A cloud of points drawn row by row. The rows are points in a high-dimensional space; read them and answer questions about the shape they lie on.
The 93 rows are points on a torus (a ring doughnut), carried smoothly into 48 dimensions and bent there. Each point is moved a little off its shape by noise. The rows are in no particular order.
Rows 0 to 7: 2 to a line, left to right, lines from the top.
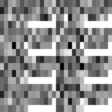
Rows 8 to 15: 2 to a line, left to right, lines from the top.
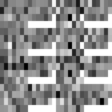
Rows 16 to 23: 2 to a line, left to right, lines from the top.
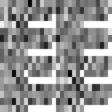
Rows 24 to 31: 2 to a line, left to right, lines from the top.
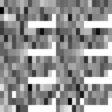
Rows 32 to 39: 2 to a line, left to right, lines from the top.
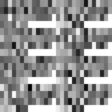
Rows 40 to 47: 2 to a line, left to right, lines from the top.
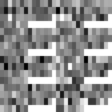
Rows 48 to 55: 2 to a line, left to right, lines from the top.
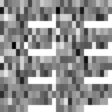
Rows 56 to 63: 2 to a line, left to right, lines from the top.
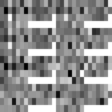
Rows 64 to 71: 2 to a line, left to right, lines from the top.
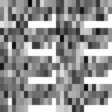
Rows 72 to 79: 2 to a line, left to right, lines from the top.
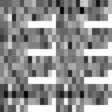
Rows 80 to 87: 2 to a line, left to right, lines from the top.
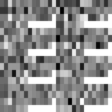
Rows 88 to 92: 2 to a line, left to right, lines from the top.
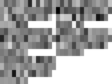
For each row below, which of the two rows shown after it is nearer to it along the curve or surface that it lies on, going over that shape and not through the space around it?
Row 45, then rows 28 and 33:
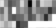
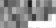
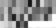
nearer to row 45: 33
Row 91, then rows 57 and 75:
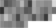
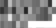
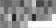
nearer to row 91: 57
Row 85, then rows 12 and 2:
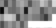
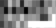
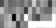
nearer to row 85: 12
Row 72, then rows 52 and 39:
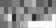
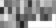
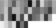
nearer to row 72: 39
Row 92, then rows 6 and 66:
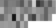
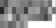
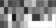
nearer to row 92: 66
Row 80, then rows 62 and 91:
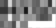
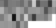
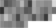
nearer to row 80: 91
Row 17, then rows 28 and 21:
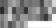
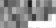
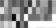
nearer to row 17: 28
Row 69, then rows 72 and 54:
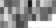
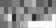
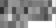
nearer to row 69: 54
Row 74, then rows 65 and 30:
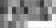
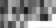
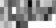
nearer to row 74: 65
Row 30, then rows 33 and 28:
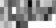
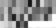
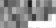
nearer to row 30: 33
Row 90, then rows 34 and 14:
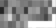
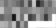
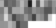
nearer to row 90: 14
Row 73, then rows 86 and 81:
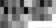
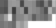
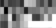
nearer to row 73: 81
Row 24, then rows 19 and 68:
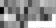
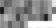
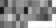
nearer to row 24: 68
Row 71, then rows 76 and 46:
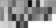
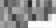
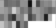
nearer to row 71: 76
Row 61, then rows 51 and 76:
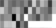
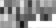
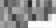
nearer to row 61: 76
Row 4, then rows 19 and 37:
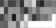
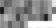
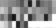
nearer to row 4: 37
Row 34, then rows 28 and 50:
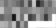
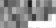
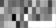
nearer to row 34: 28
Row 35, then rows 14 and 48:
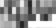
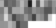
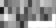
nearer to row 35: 48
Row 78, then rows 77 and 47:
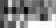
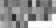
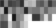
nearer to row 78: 47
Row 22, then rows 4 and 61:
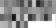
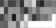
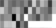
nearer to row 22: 4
